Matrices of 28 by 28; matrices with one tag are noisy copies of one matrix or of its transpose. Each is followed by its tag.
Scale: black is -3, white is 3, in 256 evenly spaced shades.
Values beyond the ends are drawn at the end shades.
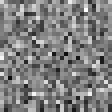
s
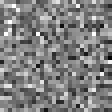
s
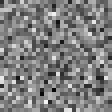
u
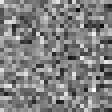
s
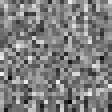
s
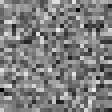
s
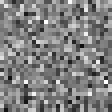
s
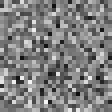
u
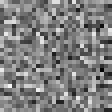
s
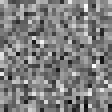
s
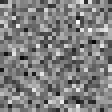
u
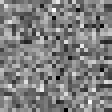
s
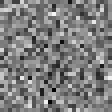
u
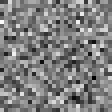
u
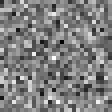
u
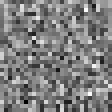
s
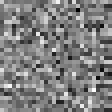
s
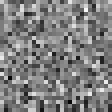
s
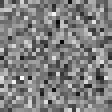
u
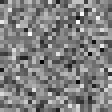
u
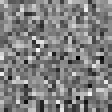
s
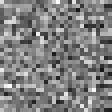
s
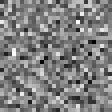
u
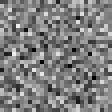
u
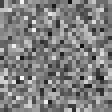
u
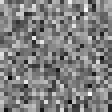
s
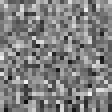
s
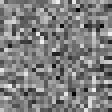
s
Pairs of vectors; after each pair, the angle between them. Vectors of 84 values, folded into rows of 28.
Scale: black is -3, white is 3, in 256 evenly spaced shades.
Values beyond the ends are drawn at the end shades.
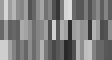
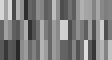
orthogonal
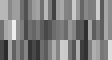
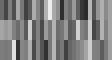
orthogonal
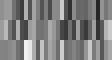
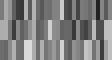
nearly parallel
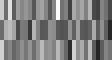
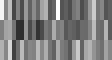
partly aligned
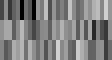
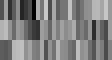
nearly parallel
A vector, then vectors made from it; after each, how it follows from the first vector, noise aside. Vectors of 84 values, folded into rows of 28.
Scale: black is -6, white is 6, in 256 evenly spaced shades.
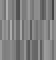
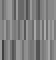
reversed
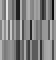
scaled up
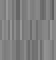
shrunk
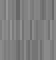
shrunk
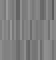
shrunk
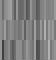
reversed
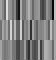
scaled up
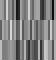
scaled up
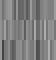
reversed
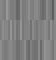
shrunk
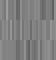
shrunk
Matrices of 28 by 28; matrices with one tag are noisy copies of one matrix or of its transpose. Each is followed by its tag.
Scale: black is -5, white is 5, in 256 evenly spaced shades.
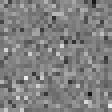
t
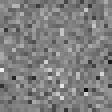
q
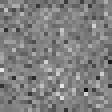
q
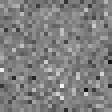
q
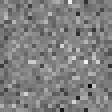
q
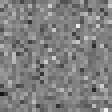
t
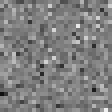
t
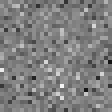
q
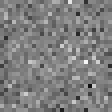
q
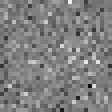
q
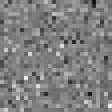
t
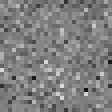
q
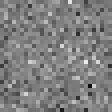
q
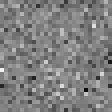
q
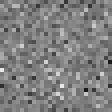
q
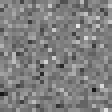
t
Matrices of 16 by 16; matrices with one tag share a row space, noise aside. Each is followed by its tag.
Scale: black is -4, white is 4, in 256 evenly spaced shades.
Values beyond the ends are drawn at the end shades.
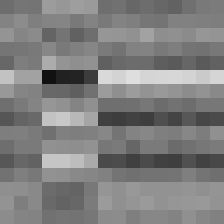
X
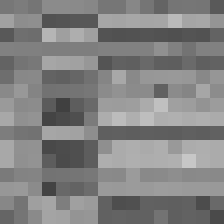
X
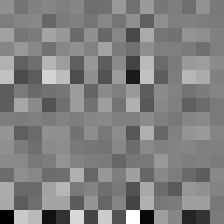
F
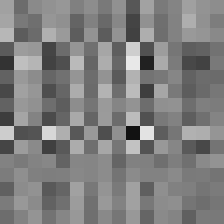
F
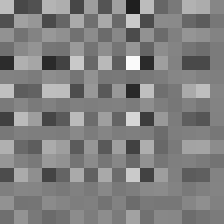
F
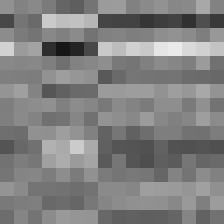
X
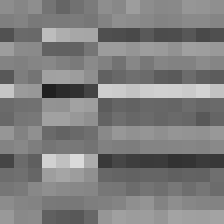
X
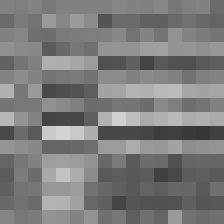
X
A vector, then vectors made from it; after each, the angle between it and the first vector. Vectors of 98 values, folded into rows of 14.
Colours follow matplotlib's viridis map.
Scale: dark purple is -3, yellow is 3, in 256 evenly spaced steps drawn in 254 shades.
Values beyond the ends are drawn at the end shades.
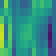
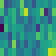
partly opposed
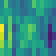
nearly parallel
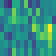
partly opposed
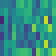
partly opposed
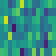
orthogonal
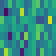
orthogonal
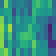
nearly parallel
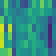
nearly parallel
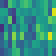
partly opposed
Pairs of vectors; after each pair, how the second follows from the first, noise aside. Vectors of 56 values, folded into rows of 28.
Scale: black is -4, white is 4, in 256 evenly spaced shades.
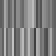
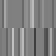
partly zeroed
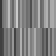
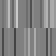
partly zeroed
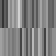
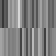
copied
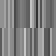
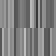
copied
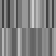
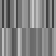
copied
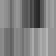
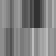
copied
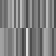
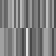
copied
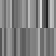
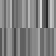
copied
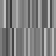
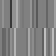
partly zeroed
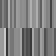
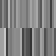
copied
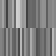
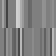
partly zeroed
